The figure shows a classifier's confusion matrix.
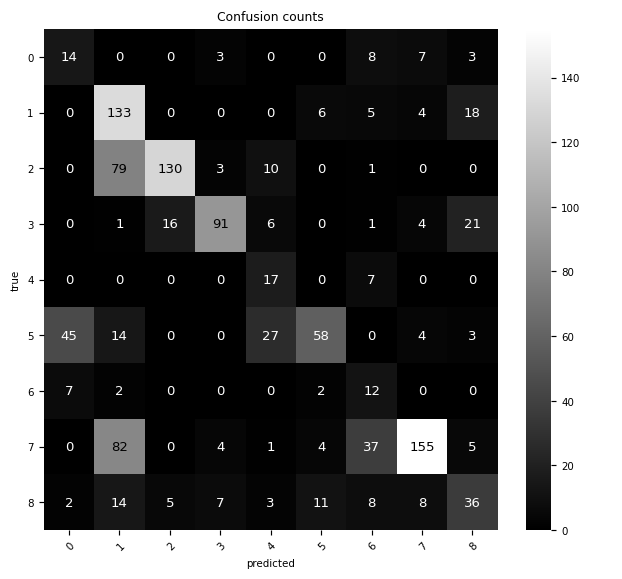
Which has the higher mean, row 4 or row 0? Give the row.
0
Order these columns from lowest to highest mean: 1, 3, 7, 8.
8, 3, 7, 1
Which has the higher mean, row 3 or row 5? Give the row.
5
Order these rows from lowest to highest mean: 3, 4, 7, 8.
4, 8, 3, 7
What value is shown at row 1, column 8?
18
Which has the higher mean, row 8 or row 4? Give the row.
8
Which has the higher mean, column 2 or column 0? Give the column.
2
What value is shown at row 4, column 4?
17
